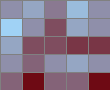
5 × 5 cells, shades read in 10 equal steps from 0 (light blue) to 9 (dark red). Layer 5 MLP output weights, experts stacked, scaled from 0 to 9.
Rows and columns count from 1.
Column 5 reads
3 3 7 3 9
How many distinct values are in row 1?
4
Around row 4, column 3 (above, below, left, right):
6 5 5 2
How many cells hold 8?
0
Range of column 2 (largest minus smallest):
7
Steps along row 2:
up up down up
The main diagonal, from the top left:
3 3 6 2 9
